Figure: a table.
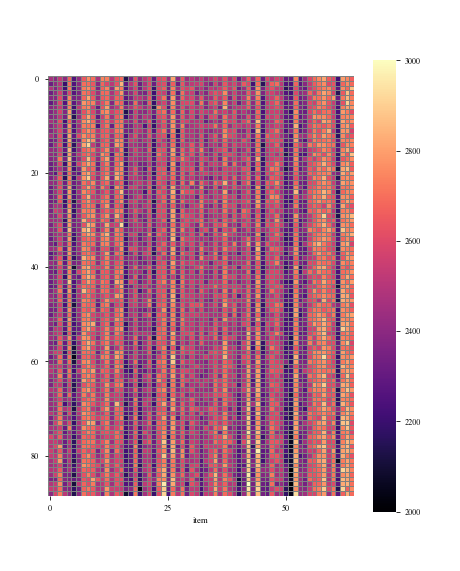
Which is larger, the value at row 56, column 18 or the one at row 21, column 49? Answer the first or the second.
the first
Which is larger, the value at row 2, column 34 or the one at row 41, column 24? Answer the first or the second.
the second
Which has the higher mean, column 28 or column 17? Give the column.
28
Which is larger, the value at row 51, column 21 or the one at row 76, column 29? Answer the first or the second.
the first
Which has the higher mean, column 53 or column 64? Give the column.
64
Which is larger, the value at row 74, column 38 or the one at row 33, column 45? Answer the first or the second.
the first
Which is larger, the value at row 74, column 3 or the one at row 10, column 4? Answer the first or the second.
the second
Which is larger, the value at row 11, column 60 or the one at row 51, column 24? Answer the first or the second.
the second
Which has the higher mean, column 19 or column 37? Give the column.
37
